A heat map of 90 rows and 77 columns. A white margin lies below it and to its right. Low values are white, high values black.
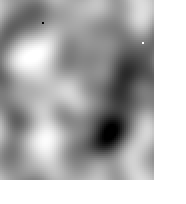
Lone odd cells: 2, 1 higher and 1 lower than their neighbours. Grain: smooth. Calmest part: top middle.
